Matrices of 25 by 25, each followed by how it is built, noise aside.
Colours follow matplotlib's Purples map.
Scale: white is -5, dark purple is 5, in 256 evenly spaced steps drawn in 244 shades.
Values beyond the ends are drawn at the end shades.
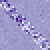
banded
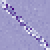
banded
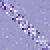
banded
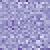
low rank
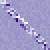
banded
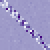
banded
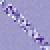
banded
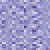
low rank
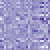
low rank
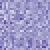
low rank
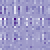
low rank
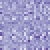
low rank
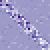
banded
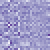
low rank
